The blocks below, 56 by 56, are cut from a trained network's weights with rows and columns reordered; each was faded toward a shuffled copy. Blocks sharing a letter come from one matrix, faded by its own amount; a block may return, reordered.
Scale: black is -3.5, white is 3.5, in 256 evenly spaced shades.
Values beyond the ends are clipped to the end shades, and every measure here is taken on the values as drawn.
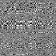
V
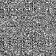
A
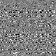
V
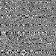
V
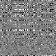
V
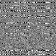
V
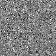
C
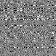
V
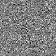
C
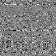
V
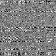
V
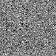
C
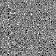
C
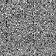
C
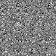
C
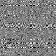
V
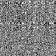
A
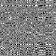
V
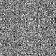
A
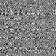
V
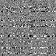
V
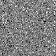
C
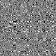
V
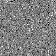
C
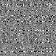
V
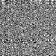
A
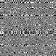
V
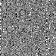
C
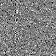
C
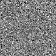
C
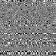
V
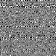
V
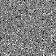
C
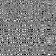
V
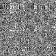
A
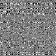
V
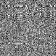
A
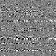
V
